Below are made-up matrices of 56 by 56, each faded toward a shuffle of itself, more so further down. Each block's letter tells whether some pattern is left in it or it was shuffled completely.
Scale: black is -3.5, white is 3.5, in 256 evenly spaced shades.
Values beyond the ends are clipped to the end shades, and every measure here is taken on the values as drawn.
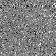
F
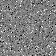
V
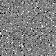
F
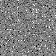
F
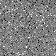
V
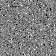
V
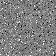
V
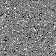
V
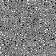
F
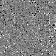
F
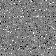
F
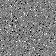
V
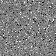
V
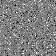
F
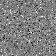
V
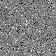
V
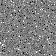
V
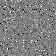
F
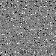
F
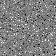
V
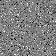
F
